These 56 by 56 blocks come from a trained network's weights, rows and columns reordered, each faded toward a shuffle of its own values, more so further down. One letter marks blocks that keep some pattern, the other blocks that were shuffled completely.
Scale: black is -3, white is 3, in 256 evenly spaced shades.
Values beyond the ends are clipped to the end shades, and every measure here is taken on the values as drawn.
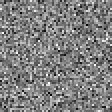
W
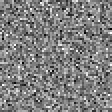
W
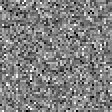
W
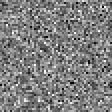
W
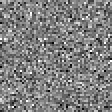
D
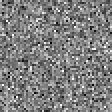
W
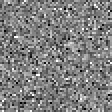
W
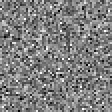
W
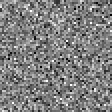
W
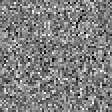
D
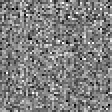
D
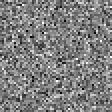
W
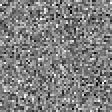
W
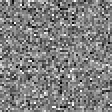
D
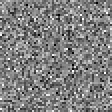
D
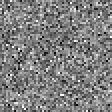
W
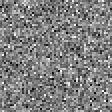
W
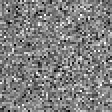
W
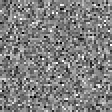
W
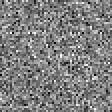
D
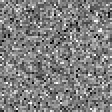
W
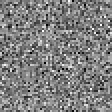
D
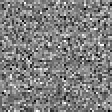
D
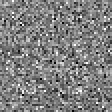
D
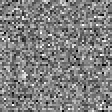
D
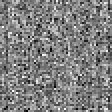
D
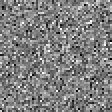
W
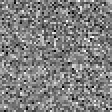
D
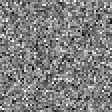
W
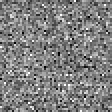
D
